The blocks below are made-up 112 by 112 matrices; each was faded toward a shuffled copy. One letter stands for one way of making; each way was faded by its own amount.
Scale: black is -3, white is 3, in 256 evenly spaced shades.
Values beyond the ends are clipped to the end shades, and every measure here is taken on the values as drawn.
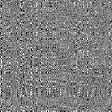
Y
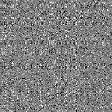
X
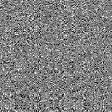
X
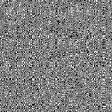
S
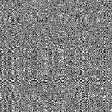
S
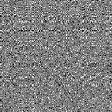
S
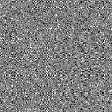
S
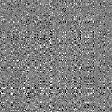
Y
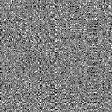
S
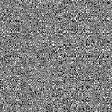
X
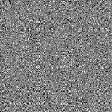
X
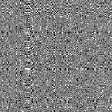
Y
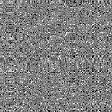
S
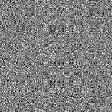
X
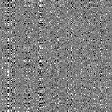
Y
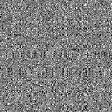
X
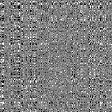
Y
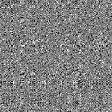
X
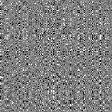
Y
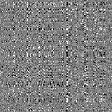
Y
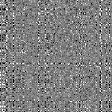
Y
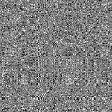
X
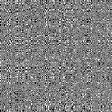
Y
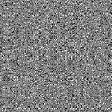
X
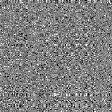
X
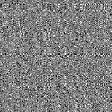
X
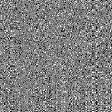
X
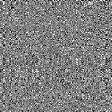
X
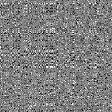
S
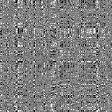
Y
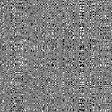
Y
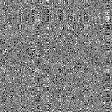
S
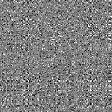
S
